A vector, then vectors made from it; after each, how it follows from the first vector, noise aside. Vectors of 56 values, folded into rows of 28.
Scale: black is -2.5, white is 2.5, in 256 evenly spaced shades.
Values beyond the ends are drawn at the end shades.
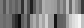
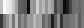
reversed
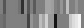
partly zeroed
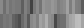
shrunk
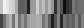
reversed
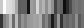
reversed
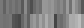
shrunk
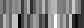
sign-scrambled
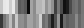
reversed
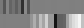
partly zeroed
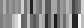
sign-scrambled
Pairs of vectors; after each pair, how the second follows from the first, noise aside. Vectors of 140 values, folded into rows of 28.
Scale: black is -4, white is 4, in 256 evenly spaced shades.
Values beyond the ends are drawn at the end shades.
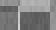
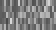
shuffled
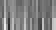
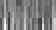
copied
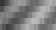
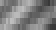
reversed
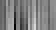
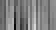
copied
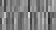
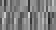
copied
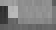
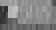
copied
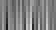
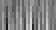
copied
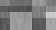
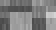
copied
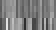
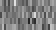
shuffled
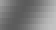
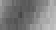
copied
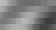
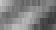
copied
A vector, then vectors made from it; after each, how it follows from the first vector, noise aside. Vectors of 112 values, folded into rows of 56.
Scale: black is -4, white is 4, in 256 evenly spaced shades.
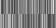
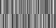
sign-scrambled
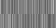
shrunk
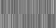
shrunk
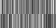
sign-scrambled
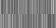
shrunk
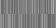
shrunk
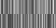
sign-scrambled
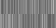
shrunk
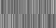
shrunk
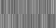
shrunk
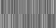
shrunk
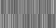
shrunk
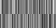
sign-scrambled
